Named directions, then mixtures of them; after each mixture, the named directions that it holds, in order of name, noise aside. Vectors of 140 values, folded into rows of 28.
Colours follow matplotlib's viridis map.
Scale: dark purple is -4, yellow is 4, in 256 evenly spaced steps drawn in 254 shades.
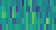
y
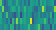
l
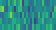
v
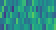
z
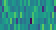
l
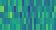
v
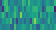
l, v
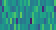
l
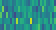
l, z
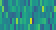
l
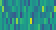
l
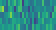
v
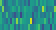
l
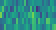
y, z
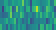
l, y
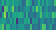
l, z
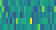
l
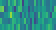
v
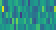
l, v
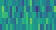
l, y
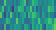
z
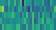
v, y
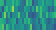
z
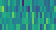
v, y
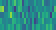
v
